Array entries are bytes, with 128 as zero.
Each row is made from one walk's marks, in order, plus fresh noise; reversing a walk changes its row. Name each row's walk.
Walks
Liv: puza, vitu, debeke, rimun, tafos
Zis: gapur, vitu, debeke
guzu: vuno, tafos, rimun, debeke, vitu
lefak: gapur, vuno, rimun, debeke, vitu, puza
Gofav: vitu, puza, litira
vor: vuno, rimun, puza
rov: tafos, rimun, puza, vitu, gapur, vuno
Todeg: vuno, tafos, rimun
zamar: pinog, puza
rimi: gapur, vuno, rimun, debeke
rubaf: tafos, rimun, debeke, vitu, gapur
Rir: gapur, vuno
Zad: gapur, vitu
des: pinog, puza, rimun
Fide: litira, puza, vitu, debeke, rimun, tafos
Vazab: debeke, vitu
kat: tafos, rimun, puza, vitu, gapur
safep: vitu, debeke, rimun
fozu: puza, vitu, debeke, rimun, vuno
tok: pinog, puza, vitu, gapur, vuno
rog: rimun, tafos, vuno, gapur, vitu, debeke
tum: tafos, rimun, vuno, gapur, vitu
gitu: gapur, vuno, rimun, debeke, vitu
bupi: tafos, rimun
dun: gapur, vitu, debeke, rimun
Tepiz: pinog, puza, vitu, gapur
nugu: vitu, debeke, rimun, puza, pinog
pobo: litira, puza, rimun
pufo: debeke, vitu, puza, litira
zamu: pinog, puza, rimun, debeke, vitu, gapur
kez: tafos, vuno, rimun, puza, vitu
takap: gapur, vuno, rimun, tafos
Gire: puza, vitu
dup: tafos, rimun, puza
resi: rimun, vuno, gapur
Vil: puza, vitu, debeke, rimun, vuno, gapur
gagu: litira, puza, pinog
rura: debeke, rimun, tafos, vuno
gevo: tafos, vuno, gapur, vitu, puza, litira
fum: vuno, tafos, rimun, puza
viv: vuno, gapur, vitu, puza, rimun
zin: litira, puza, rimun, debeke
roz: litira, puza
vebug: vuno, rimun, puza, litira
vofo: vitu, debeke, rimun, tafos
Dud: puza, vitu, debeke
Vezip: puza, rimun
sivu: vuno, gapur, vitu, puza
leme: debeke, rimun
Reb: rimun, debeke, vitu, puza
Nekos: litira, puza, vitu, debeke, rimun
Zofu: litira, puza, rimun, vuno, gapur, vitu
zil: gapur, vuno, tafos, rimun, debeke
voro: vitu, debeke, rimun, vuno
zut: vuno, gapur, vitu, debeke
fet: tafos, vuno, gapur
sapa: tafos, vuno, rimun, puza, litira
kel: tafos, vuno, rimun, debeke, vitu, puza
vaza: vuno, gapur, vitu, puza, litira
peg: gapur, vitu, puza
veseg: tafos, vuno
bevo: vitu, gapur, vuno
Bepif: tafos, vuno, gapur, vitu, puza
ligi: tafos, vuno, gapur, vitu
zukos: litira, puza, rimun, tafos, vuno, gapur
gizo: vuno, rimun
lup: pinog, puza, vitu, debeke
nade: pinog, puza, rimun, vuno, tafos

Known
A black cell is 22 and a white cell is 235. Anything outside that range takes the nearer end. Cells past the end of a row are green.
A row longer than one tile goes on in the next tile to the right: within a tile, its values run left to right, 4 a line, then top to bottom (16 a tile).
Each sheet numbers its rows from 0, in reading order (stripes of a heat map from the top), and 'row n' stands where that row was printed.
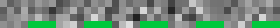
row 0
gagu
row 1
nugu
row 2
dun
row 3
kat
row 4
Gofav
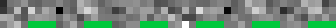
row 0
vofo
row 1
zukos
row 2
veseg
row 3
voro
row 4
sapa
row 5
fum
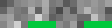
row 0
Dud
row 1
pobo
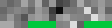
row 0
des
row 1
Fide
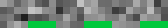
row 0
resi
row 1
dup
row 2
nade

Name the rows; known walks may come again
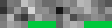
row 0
kat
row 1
Bepif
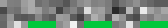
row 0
sivu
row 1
fozu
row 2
guzu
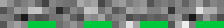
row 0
resi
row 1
fum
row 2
bevo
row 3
lefak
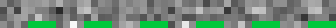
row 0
roz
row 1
vaza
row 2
Zad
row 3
zut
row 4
vebug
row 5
vor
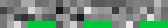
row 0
viv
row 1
rog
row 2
pufo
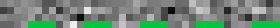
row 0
veseg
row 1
gitu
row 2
Tepiz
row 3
sapa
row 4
takap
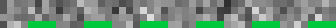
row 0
Zis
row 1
dup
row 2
zin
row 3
zamar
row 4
Liv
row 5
Gofav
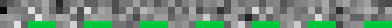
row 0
Fide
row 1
vofo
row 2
bupi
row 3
gagu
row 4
dun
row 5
Dud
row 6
fet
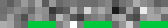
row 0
des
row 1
voro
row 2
kel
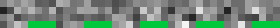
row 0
ligi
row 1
Rir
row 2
Reb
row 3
Vil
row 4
Zofu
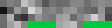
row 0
rov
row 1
lup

